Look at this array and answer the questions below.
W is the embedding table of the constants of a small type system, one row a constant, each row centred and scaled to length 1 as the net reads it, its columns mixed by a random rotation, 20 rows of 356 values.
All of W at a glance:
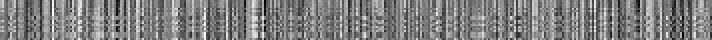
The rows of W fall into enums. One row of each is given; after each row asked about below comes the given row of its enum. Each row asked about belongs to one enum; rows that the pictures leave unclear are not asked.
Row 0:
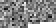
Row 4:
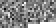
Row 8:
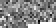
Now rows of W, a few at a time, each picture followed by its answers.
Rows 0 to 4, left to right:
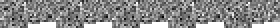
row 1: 0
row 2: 0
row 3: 0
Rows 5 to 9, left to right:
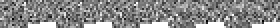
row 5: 0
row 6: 4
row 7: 4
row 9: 8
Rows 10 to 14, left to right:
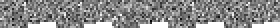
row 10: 0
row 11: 4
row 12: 8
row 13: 0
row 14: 4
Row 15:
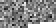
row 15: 0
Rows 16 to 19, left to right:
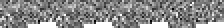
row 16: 8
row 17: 8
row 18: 8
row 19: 4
